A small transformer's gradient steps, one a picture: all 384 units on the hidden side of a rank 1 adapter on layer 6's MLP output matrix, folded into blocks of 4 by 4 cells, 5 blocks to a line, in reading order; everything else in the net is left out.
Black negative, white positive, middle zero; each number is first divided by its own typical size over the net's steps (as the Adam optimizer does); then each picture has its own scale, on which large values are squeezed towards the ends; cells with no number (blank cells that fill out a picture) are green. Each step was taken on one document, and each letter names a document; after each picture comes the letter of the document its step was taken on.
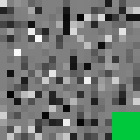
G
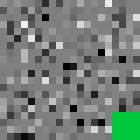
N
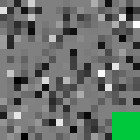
G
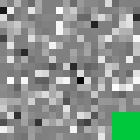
G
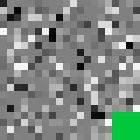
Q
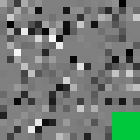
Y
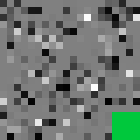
G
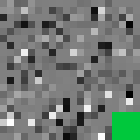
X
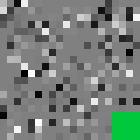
Y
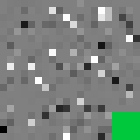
X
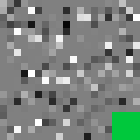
Y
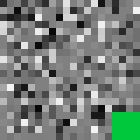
Q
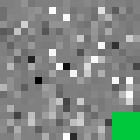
X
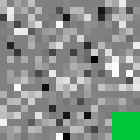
G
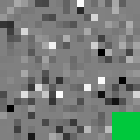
N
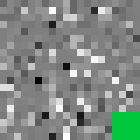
X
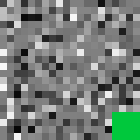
Q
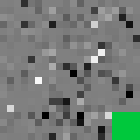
X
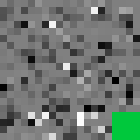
X
